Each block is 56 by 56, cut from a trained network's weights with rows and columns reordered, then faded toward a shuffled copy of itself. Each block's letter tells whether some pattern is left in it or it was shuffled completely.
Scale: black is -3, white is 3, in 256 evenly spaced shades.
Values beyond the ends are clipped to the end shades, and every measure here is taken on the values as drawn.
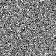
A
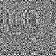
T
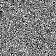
A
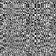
T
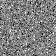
A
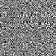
T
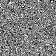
A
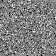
A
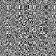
T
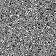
A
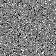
A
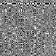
T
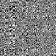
T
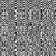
T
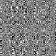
T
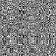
T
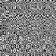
T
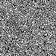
A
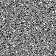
A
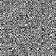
T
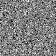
A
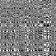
T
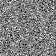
A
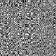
T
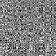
T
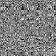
T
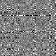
T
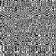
T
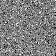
A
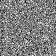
A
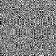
T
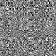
T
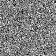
A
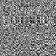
T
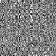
T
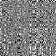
T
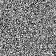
A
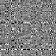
T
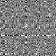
T
